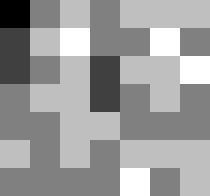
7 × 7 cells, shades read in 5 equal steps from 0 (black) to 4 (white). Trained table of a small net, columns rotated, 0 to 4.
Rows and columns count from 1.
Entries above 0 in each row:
6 7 7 7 7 7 7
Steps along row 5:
same up same down same same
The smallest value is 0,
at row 1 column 1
